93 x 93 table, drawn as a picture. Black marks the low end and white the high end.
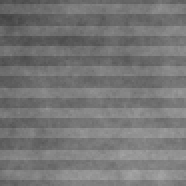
The grain runs across in streaks. Horizontal stripes repeat 9 times down the table. There is an overall slope up to the bottom right. The ninth with the lowest average is the top left.
